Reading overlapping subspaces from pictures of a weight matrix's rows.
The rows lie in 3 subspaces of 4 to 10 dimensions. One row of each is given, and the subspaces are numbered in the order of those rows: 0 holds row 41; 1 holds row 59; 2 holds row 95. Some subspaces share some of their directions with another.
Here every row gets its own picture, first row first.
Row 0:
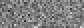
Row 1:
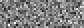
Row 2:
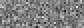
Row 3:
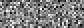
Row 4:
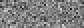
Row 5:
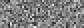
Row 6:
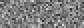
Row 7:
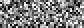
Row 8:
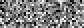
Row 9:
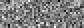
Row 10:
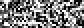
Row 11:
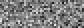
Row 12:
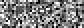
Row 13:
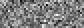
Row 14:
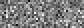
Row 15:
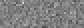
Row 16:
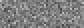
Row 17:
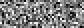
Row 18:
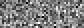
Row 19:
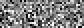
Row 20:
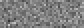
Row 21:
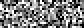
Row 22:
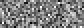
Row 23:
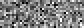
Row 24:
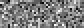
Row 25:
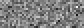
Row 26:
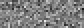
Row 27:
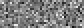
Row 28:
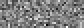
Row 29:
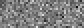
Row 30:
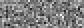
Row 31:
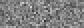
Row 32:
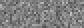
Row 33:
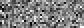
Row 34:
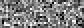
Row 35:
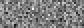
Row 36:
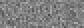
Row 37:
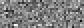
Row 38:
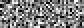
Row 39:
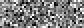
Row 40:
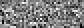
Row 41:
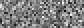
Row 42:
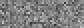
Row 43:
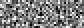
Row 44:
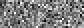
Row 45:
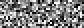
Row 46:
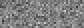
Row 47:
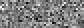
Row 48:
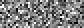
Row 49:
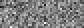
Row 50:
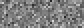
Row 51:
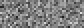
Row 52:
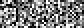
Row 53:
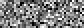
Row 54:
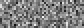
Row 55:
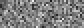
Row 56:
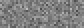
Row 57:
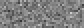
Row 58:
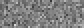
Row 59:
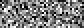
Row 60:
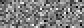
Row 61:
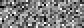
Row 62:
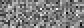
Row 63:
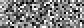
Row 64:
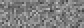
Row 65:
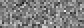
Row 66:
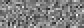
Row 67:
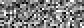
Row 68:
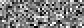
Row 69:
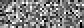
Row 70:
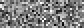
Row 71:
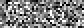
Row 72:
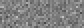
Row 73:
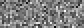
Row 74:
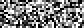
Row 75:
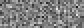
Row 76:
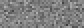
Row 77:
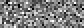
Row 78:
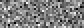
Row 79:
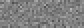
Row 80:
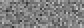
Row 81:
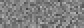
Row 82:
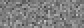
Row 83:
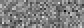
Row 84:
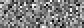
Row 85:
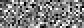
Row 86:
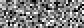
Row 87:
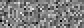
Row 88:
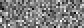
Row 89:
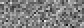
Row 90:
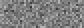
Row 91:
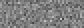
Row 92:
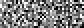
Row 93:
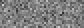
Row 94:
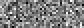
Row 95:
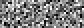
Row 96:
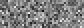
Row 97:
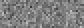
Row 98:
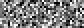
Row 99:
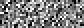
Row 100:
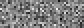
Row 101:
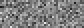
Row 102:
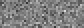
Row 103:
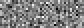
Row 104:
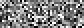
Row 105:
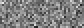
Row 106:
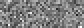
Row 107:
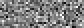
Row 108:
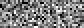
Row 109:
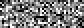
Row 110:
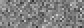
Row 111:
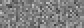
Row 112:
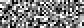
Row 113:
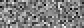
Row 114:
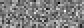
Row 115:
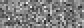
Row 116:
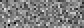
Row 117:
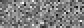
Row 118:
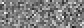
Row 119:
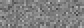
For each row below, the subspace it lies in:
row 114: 2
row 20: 1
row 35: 2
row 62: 0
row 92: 2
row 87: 2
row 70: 2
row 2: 1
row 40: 2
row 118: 0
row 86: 2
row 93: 1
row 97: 2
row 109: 0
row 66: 2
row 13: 2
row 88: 0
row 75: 1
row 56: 1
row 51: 1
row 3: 2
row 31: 2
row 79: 1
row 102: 1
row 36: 2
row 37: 2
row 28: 2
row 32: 2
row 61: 1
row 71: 2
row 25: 2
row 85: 0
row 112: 1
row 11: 0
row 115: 2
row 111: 1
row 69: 0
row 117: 2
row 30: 2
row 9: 2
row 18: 1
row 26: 2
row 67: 0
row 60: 0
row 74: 0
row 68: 0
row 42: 2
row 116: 1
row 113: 1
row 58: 0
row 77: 2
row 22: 2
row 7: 1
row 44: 2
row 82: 2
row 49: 1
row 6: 2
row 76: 0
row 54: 0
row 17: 2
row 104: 0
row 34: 2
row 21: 2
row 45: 2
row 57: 2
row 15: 2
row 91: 2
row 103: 1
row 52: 1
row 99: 2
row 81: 0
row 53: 2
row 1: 1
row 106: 0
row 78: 1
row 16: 1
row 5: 0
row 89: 2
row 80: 2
